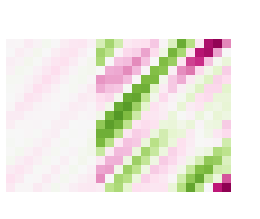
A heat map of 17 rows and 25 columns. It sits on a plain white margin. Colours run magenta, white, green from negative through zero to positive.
Grain: diagonal, up to the right. Calmest part: middle left. Roughest part: top right. Seam: vertical, 40% of the way across, the left part calmer. Ninth with the highest average: centre.
